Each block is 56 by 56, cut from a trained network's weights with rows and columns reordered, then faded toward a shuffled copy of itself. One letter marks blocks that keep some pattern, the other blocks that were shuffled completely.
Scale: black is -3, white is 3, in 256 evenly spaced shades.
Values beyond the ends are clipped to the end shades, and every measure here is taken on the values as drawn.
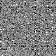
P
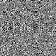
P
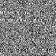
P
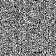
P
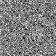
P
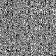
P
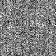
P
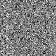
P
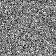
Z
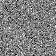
Z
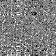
P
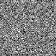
P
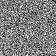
Z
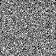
P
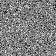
Z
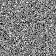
Z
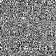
P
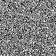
Z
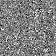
Z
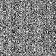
P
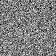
Z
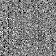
P
